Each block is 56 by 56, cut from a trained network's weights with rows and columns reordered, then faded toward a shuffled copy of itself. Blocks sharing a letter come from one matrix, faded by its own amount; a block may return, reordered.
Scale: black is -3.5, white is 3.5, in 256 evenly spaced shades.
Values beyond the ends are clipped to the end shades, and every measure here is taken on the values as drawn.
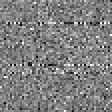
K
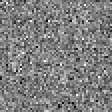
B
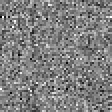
B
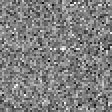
B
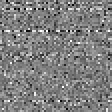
K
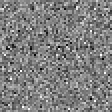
B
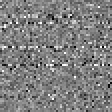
K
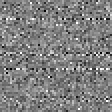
K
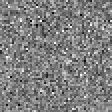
B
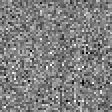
B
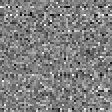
K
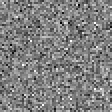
B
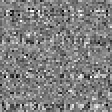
K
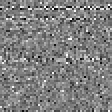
K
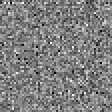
B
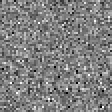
B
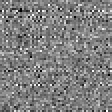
K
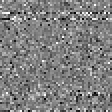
K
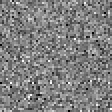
B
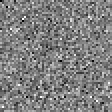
B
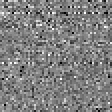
K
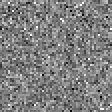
B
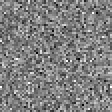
B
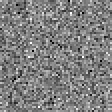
B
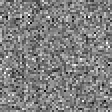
B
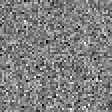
B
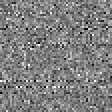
K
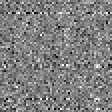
K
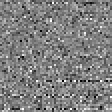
K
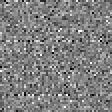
K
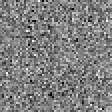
B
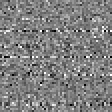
K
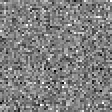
B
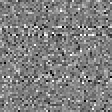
K
